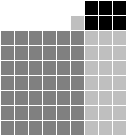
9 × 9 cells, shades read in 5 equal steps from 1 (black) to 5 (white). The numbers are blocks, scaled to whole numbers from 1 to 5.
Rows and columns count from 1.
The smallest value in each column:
3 3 3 3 3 3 1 1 1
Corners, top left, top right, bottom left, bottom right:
5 1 3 4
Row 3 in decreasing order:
4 4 4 3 3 3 3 3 3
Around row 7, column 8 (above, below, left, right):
4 4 4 4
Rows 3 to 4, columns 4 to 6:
3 3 3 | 3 3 3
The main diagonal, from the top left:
5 5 3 3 3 3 4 4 4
